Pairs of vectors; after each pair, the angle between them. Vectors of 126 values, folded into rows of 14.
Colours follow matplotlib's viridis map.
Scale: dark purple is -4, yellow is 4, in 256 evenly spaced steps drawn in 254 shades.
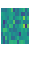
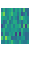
partly aligned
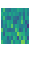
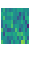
nearly parallel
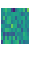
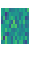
partly aligned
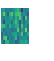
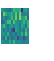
partly aligned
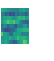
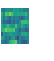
nearly opposite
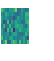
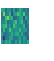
orthogonal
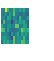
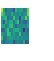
partly opposed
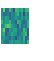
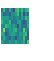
nearly parallel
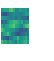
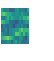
nearly opposite
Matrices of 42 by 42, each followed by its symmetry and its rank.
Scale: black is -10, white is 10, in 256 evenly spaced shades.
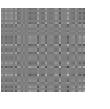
symmetric, rank one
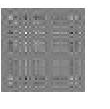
symmetric, rank two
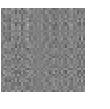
neither, rank three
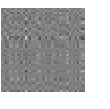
neither, rank three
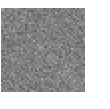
symmetric, full rank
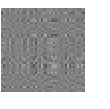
neither, rank three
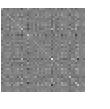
symmetric, rank five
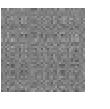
neither, rank five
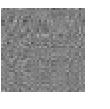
neither, rank five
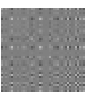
symmetric, rank two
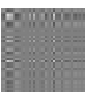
symmetric, rank one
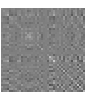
symmetric, rank five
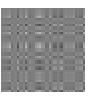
symmetric, rank one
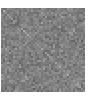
symmetric, full rank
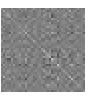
symmetric, rank five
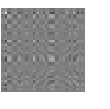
symmetric, rank two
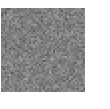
symmetric, full rank
